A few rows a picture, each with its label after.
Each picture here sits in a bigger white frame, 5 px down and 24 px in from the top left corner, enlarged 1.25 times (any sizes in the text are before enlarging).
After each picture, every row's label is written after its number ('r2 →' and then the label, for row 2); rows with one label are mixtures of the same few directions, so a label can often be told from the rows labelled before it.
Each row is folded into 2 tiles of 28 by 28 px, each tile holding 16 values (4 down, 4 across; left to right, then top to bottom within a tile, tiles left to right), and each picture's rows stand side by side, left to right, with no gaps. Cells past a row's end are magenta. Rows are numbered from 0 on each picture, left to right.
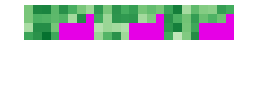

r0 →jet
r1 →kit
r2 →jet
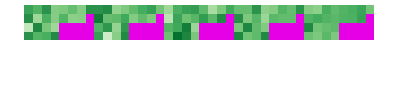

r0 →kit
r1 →jet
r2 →jet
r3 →kit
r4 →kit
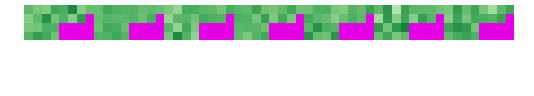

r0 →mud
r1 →jet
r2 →jet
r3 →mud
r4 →kit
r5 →kit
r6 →jet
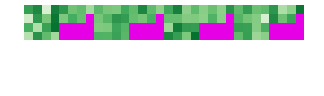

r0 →kit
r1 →mud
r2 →kit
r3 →mud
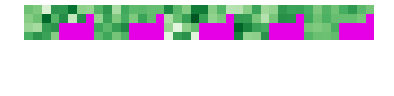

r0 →mud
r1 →kit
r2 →kit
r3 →kit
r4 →jet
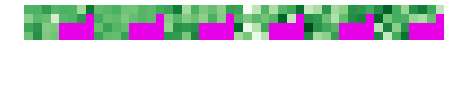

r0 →mud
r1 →kit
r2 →kit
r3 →jet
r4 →kit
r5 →jet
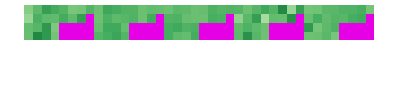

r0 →jet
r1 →jet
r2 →kit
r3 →mud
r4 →kit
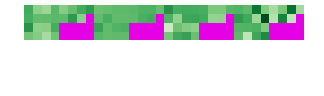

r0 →jet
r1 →kit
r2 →kit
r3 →mud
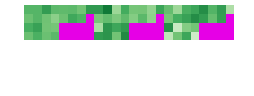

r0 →mud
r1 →kit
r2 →kit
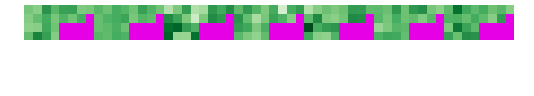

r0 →jet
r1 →mud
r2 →kit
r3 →mud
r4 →kit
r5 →jet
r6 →jet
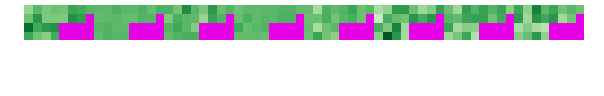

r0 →kit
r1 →mud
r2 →mud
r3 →kit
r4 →jet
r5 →jet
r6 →kit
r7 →kit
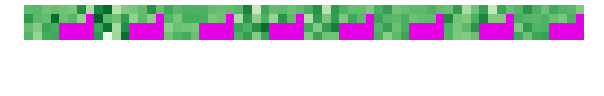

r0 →mud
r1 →jet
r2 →kit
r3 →kit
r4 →kit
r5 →jet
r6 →mud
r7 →jet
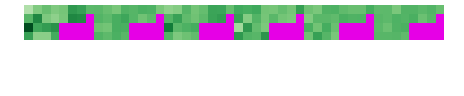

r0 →kit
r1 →mud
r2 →kit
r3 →kit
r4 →jet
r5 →mud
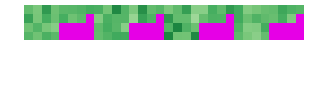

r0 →kit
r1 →mud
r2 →kit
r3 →jet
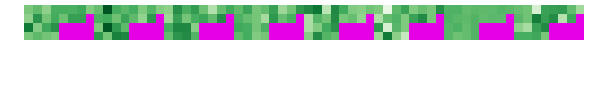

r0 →kit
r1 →jet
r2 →jet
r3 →mud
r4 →kit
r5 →jet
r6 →jet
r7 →mud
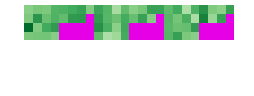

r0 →kit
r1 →jet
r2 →mud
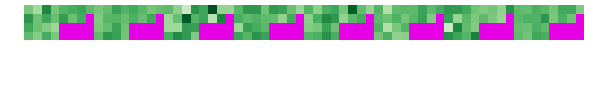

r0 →kit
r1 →jet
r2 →mud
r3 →jet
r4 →mud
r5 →jet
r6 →kit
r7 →mud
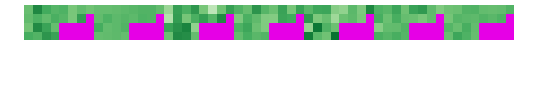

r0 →jet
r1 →kit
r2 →jet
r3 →mud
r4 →kit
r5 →jet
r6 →jet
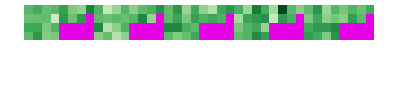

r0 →mud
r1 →jet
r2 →jet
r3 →mud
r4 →kit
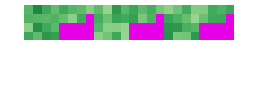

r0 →jet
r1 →kit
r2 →kit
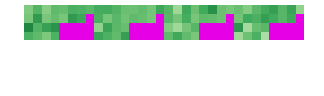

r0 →kit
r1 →kit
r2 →jet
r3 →kit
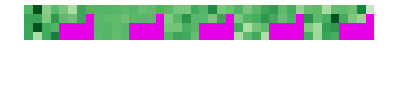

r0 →jet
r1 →mud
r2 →mud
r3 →kit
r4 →mud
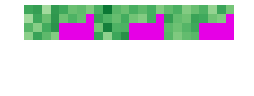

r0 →kit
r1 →jet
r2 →mud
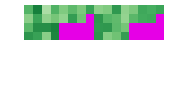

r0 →kit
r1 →kit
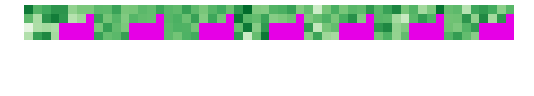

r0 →kit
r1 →kit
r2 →mud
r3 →jet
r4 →jet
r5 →mud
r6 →mud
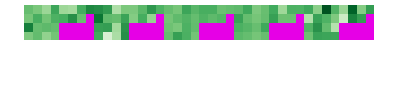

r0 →jet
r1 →jet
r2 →jet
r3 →mud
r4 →mud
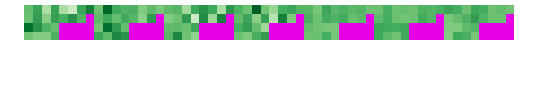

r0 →jet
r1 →jet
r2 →mud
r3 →mud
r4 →kit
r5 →kit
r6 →kit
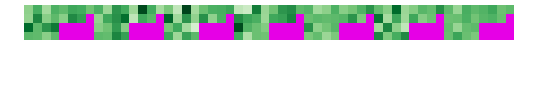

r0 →kit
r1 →mud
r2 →kit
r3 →kit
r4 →jet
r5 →kit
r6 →jet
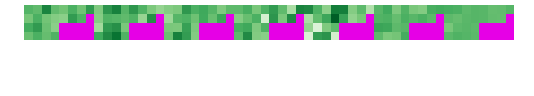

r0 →mud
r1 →jet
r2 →jet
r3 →mud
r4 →kit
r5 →jet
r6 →kit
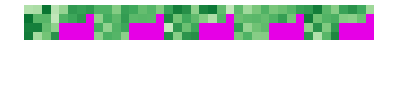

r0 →kit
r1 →kit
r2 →jet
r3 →jet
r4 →jet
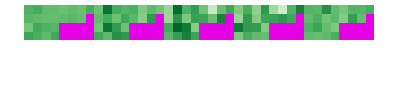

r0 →kit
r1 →jet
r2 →jet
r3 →jet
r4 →mud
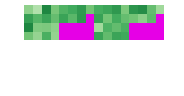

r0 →kit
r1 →jet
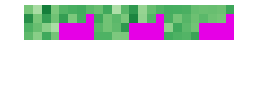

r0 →kit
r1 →mud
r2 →kit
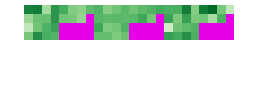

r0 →kit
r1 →jet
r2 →jet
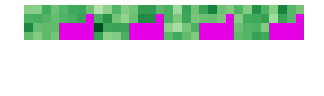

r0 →kit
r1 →kit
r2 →jet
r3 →mud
